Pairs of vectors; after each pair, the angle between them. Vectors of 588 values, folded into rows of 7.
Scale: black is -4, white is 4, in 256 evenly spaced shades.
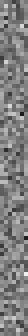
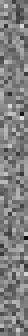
nearly parallel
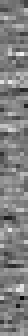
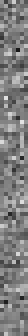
partly aligned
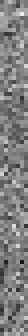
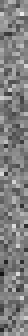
nearly parallel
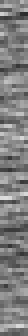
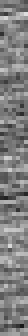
nearly opposite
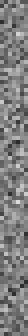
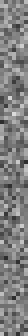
orthogonal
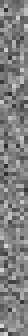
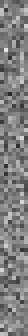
nearly parallel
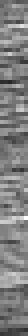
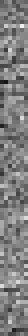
partly aligned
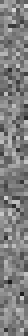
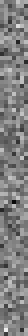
partly opposed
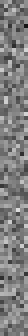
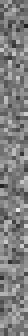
nearly parallel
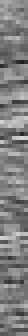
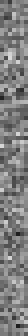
partly opposed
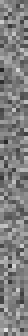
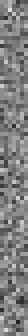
partly aligned
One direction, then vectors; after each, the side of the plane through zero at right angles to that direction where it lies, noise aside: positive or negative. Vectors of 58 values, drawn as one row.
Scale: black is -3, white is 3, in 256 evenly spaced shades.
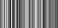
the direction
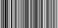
negative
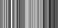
positive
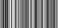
negative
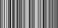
positive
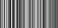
positive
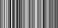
positive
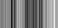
negative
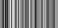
negative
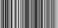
negative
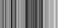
negative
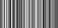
positive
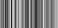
negative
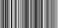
negative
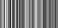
positive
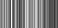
positive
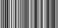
negative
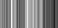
positive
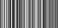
positive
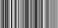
negative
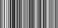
positive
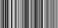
negative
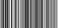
negative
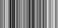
positive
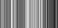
positive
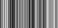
positive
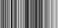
negative
